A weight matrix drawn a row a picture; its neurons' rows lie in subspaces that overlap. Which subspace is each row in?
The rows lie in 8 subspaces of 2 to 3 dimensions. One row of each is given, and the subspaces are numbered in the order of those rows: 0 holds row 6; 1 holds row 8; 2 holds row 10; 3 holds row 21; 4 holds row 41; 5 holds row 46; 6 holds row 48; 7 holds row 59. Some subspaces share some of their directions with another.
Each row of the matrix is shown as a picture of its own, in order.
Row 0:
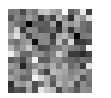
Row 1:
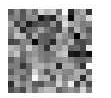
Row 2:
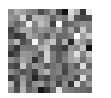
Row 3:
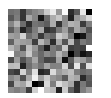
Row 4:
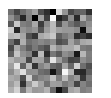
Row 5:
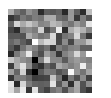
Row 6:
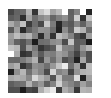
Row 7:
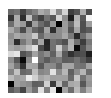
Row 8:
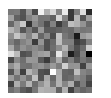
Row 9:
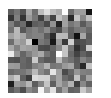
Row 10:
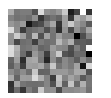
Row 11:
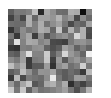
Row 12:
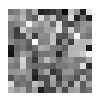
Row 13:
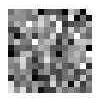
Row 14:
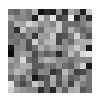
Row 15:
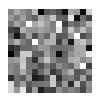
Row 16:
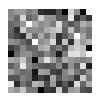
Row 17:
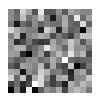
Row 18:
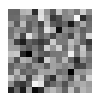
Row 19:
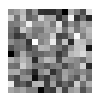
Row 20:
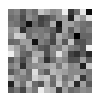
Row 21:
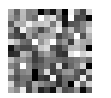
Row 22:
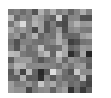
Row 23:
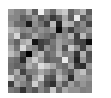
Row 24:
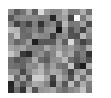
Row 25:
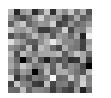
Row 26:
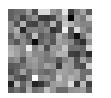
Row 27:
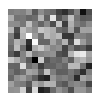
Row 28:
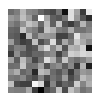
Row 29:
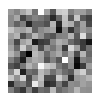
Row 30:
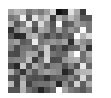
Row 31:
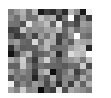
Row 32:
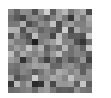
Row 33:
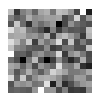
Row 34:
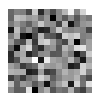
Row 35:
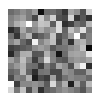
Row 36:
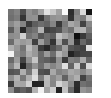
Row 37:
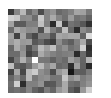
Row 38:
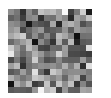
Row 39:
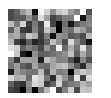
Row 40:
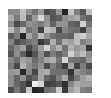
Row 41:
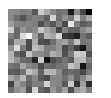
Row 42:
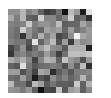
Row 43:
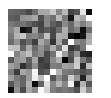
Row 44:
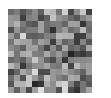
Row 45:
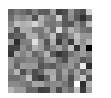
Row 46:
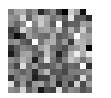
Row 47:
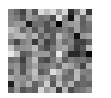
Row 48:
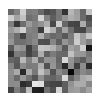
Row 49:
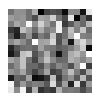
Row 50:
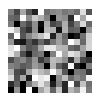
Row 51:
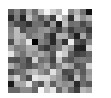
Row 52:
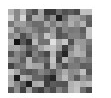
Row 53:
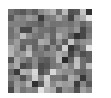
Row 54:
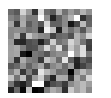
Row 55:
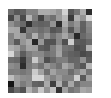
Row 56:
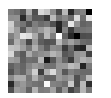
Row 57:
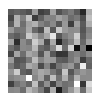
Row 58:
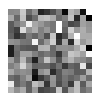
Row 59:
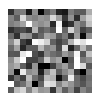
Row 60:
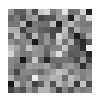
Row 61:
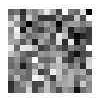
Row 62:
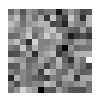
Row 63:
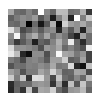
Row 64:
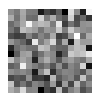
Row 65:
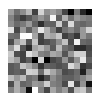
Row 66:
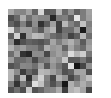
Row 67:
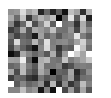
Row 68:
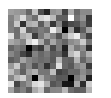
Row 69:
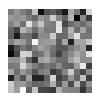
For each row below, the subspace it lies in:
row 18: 0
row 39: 0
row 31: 1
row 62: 4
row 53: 7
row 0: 4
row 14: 5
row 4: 5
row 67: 1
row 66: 6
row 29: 7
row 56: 4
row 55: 1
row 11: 2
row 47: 1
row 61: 4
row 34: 4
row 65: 4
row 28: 0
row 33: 3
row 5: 6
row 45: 1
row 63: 6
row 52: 2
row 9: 2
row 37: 6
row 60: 3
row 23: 7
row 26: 3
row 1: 3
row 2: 5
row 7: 1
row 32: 3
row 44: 6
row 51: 2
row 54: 0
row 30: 5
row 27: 4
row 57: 1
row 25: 3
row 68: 3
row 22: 1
